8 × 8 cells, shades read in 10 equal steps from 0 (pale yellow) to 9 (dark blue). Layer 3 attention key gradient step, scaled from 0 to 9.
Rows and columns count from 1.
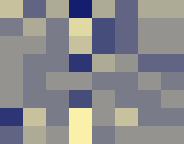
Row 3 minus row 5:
0 -1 1 -2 2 1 0 -1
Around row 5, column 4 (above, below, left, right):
8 7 4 5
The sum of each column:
37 33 36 31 38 38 35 35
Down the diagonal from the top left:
2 3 5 8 5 5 5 4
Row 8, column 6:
4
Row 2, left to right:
5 3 5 1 7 6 4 4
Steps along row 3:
same up down up down down same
